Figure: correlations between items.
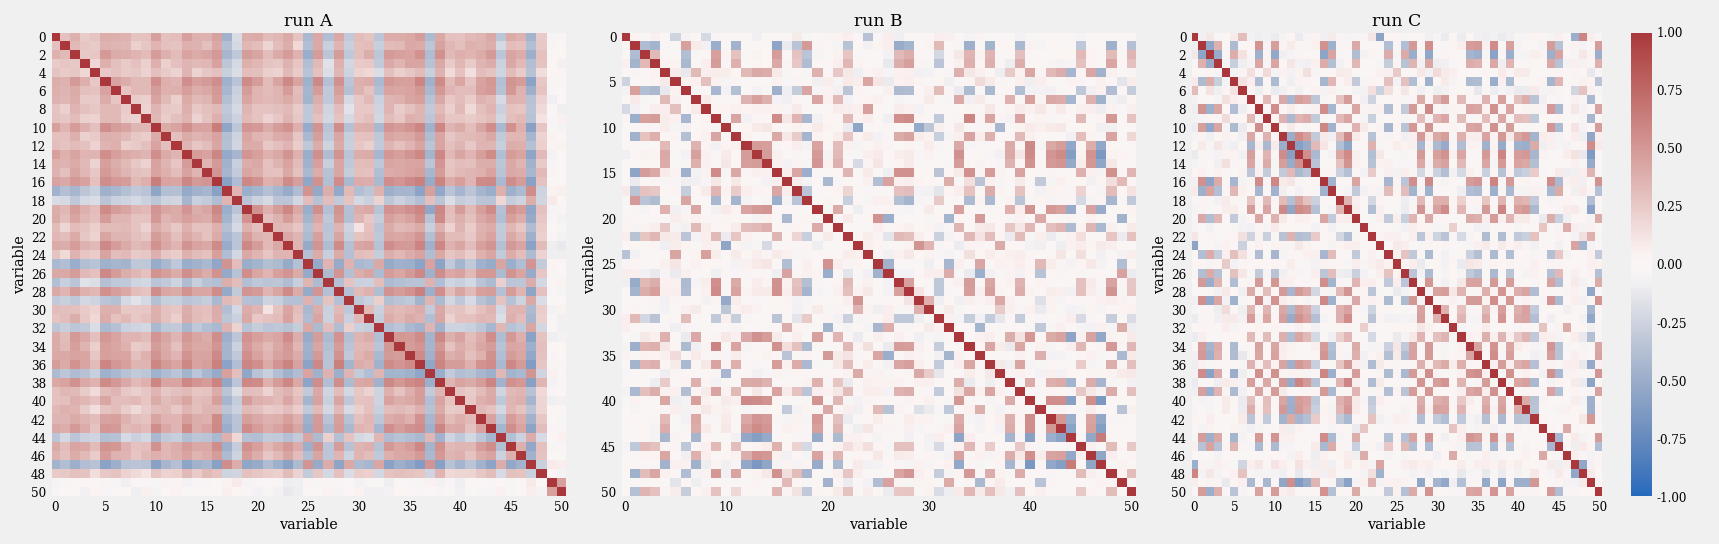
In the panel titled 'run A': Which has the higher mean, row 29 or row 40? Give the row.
40
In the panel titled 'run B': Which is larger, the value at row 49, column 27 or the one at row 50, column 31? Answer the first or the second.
the first
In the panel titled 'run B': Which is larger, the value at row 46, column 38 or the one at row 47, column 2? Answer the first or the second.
the first
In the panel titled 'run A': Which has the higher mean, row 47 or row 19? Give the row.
19
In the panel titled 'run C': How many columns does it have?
51
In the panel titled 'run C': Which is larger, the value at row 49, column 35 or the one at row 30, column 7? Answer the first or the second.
the second
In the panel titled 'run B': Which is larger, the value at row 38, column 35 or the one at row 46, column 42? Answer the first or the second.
the second
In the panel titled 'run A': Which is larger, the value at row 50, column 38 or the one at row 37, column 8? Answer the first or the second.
the first
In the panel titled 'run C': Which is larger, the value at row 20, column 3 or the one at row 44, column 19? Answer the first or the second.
the first
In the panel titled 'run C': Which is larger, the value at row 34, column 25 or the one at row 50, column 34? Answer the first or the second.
the second
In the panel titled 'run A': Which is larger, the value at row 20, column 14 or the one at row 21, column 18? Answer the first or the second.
the first
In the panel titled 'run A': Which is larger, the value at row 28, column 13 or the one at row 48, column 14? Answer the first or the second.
the first
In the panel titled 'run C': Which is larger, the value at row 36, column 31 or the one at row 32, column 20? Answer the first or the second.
the first
